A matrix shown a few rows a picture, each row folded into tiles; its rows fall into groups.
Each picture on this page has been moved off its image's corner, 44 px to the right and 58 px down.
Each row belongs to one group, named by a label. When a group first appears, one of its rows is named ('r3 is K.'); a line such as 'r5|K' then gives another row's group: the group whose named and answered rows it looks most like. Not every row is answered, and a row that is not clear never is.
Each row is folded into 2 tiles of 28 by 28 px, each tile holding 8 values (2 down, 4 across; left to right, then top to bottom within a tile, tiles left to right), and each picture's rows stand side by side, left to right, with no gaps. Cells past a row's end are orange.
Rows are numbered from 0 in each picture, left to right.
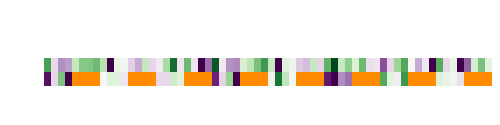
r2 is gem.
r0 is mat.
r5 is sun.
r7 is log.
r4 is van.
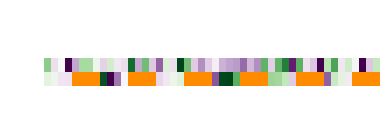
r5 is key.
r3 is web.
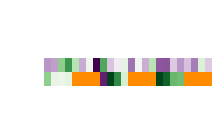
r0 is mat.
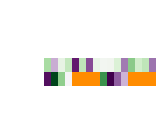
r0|web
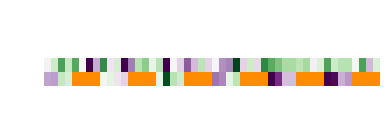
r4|sun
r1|log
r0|gem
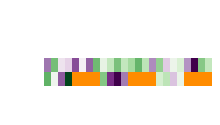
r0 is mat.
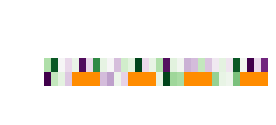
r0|key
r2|van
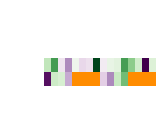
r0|key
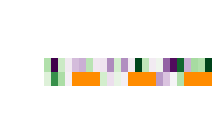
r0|van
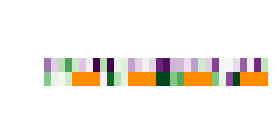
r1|van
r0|mat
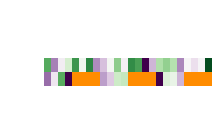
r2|key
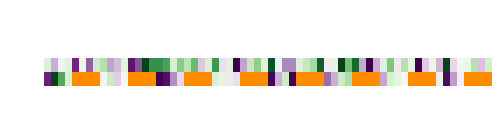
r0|web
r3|log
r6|key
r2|sun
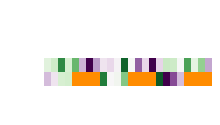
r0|gem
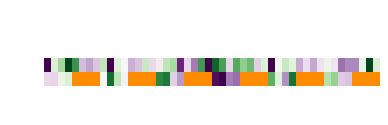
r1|van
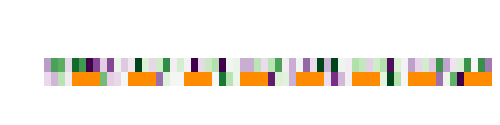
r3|van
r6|van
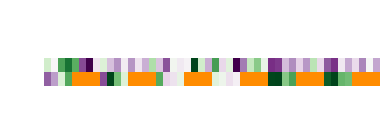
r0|gem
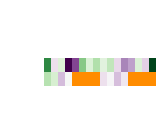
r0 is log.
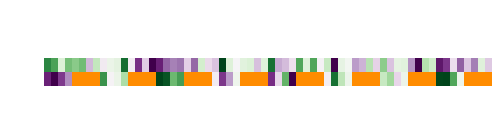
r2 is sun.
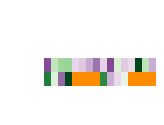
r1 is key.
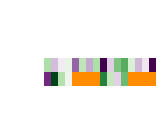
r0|web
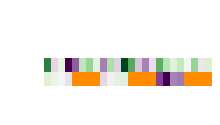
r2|sun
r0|log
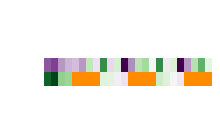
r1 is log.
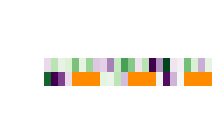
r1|mat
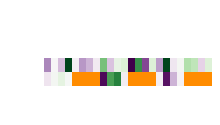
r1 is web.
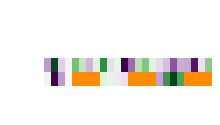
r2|web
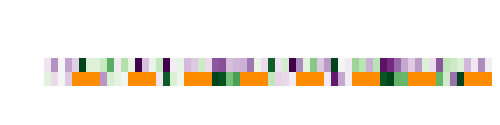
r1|key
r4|log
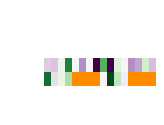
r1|van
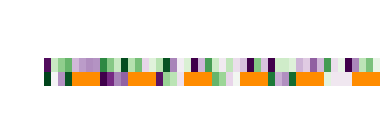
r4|mat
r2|key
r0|mat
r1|sun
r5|log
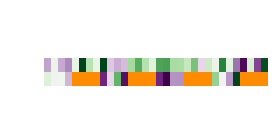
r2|sun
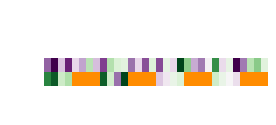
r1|mat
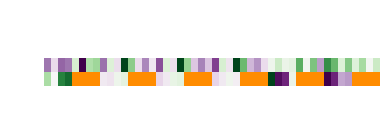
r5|sun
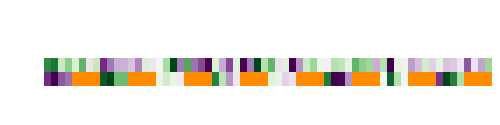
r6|van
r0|sun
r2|gem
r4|log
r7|web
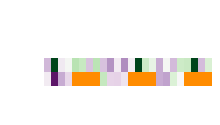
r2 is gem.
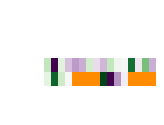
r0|van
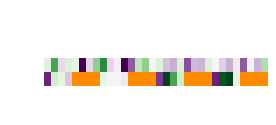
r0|key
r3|web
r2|web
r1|log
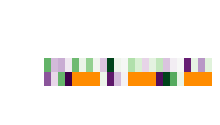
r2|web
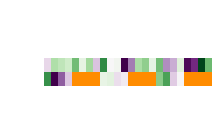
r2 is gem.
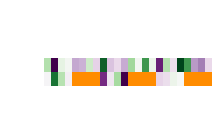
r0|van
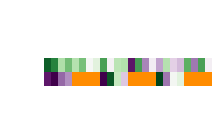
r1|web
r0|sun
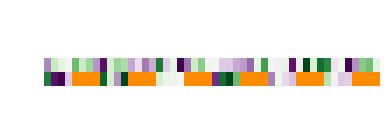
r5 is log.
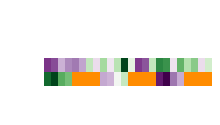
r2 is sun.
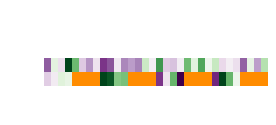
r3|web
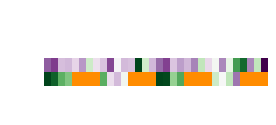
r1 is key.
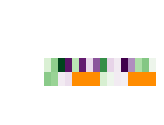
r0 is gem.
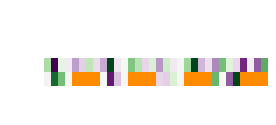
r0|van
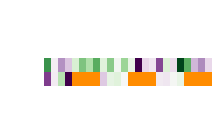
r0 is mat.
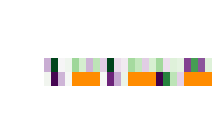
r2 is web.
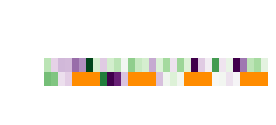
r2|key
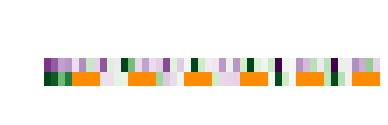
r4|van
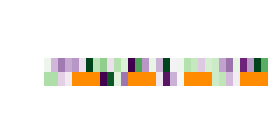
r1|web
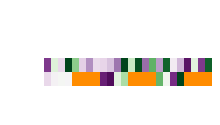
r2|mat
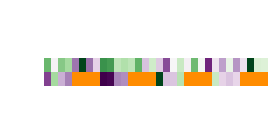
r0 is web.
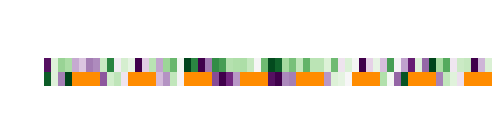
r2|gem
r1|key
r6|mat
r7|key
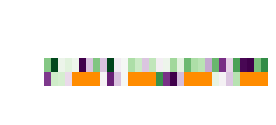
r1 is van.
